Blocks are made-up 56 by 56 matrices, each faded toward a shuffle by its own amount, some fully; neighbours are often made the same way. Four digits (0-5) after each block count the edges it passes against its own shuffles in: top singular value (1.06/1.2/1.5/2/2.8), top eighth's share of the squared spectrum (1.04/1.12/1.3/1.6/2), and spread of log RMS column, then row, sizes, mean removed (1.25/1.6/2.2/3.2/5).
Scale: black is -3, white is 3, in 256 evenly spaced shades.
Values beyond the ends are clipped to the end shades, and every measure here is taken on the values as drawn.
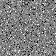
1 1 0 0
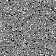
1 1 0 0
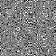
4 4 2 2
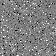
0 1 0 0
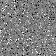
0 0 0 0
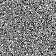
0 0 0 0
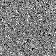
0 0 0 0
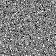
0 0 0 0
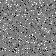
1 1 0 0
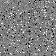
2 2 1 0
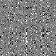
3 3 2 1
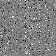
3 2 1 0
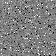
1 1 0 0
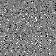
3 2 1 1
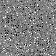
2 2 1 0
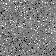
0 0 0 0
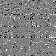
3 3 0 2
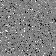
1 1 0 0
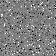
0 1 0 1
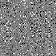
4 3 2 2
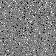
0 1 0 0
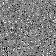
2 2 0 0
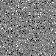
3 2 1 1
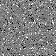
3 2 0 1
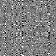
4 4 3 2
